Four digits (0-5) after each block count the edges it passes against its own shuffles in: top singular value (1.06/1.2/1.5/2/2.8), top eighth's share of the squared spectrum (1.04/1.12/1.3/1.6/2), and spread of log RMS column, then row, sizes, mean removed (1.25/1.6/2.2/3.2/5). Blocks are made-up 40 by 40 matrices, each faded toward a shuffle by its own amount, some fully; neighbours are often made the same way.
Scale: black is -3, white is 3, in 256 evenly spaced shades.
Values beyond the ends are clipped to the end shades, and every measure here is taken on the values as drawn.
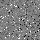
0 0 0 0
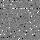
2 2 0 0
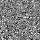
0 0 0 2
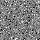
0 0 0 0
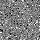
0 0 0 0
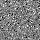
0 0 0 0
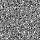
0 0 0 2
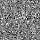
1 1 0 2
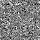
0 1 0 1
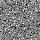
0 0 0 0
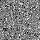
0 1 0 0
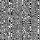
2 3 3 0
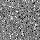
0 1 0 0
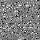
1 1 0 2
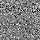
0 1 0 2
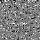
1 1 0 2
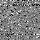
1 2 0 2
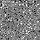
2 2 1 0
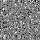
3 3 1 1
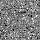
2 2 0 0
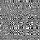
4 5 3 3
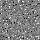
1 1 0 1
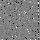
2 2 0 0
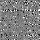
3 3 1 2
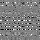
3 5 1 3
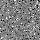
1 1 0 0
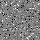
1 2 0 0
